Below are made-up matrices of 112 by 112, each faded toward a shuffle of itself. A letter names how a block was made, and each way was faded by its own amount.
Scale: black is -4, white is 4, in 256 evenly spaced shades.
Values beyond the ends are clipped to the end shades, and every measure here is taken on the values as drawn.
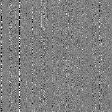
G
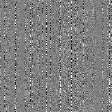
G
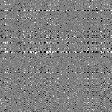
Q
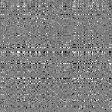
Q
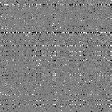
Q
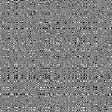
Q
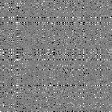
Q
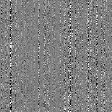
G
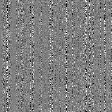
G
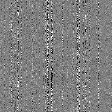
G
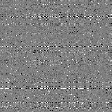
Q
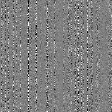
G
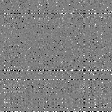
Q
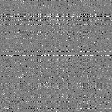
Q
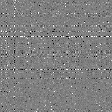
Q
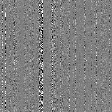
G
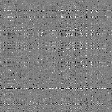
Q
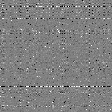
Q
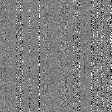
G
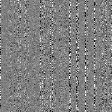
G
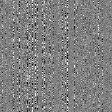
G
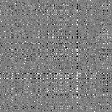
Q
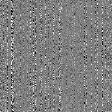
G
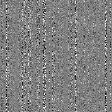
G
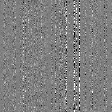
G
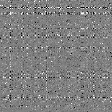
Q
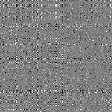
Q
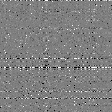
Q
